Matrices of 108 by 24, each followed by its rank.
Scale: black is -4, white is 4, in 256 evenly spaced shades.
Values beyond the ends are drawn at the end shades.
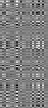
two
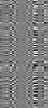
two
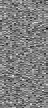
full rank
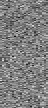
full rank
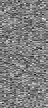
full rank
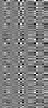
two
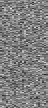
full rank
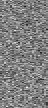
full rank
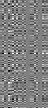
two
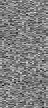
full rank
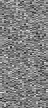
full rank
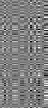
two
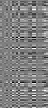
two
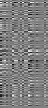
two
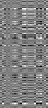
two
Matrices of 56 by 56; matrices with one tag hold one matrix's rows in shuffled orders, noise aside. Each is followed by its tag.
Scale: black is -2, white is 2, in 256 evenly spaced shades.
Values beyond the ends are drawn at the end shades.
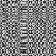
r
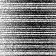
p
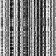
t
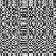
r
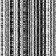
t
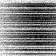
p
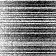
p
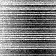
p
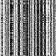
t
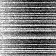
p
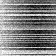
p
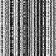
t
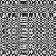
r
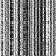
t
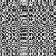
r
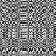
r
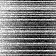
p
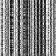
t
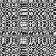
r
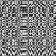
r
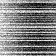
p
